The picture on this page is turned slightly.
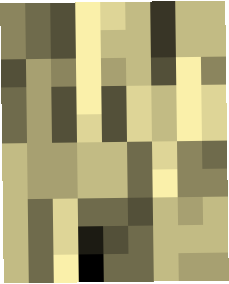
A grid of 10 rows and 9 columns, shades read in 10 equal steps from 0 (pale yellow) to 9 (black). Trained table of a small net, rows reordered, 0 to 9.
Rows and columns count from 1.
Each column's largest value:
6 5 6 9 6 6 7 4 5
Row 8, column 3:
1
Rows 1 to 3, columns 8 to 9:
2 2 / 2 2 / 0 4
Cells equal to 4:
7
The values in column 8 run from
0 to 4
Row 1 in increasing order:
0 1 2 2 2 4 5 6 7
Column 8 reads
2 2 0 0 0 4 4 3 2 3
